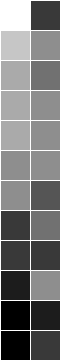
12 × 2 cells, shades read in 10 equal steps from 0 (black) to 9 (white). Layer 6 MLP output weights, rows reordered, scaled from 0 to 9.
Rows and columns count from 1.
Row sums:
11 12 10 11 11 10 8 6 4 6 1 2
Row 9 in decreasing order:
2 2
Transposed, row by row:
9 7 6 6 6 5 5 2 2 1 0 0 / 2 5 4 5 5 5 3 4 2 5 1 2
